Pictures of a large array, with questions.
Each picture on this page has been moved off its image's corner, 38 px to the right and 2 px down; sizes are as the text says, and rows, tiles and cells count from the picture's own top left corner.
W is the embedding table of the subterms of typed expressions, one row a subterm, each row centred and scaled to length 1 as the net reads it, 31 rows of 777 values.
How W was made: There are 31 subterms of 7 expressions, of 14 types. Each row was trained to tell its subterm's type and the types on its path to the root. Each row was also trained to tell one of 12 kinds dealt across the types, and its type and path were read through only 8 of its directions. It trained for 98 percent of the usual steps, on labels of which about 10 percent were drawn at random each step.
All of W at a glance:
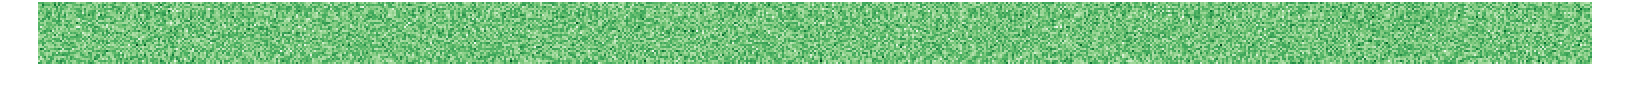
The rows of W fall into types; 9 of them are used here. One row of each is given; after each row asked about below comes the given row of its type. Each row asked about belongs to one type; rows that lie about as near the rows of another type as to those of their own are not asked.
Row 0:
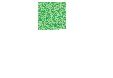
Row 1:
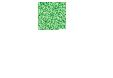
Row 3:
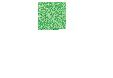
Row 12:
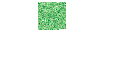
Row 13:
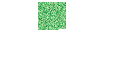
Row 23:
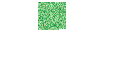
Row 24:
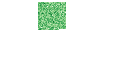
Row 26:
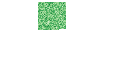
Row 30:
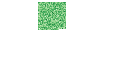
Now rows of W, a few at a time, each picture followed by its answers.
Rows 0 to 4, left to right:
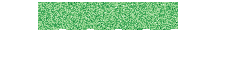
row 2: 0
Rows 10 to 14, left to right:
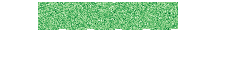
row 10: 13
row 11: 23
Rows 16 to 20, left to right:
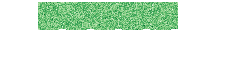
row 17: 3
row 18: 0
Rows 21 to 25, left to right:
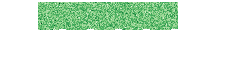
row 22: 24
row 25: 26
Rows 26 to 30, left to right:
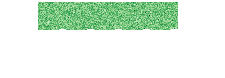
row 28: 3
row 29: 30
